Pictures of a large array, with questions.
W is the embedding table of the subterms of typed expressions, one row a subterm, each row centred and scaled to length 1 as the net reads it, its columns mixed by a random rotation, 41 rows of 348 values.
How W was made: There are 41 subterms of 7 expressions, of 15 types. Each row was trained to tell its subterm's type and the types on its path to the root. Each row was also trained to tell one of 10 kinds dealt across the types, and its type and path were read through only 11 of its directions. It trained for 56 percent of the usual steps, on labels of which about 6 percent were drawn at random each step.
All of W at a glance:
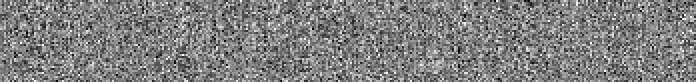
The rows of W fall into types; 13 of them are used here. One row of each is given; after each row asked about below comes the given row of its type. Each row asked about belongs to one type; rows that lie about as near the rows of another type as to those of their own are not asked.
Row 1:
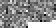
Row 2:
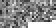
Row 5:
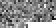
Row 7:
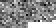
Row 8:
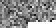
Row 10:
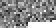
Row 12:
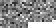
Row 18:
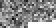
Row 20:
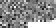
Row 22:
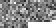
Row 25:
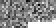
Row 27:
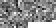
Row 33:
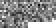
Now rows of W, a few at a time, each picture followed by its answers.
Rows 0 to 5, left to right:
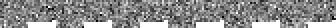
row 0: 5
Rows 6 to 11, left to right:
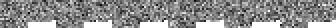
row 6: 22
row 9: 18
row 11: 27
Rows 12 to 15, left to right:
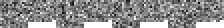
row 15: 8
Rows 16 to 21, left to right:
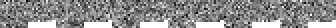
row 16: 25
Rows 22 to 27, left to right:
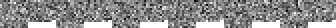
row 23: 10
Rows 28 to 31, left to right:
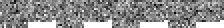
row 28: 25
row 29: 1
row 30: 7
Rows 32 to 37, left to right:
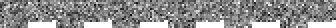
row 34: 10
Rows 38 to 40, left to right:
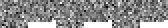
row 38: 1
